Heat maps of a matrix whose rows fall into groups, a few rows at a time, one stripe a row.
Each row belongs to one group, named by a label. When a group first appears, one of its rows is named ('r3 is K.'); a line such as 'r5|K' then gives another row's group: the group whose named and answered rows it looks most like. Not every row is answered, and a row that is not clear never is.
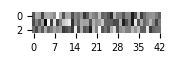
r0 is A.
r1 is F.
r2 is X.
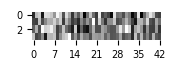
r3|F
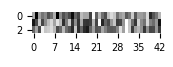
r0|X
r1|A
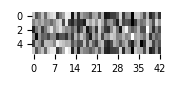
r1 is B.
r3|X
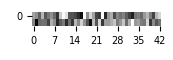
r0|B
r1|X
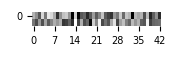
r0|F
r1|X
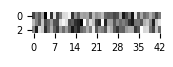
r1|B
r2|B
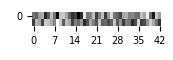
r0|B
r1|A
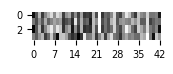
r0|A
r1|X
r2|A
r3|B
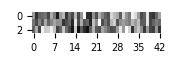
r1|X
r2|F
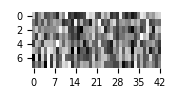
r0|B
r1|X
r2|B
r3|B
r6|F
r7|F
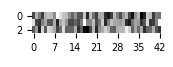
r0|A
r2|F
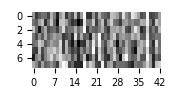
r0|X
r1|B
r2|X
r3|X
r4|B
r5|A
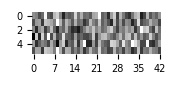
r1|A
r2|B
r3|F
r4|X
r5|A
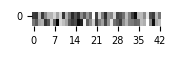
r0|A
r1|B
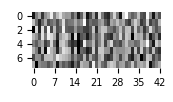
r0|A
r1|X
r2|F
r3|F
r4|B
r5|F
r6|A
